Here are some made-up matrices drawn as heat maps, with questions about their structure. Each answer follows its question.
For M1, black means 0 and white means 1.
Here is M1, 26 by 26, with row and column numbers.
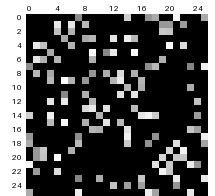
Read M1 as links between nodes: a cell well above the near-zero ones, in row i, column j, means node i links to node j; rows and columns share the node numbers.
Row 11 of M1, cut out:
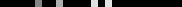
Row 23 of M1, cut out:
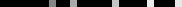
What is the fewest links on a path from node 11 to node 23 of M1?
4
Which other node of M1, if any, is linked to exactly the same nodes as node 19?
node 4
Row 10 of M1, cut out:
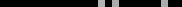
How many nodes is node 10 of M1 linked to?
3
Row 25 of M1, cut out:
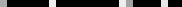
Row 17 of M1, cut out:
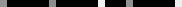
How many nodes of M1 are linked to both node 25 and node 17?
3
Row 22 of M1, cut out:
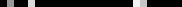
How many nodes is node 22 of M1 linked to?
4
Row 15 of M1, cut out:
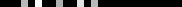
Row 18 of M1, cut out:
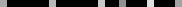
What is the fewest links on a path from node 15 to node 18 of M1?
3
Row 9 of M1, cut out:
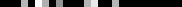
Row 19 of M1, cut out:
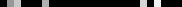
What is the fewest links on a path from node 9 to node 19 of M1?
2
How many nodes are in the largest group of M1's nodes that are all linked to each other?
5
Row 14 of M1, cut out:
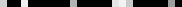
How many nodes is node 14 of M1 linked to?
7
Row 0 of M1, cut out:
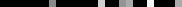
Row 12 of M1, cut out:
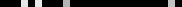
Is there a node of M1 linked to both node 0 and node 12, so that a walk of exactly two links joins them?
no
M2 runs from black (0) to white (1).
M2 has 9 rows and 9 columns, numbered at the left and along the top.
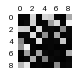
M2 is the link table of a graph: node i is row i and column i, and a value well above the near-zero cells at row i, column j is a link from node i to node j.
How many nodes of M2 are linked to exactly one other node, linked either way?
0
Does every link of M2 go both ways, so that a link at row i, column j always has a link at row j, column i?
yes
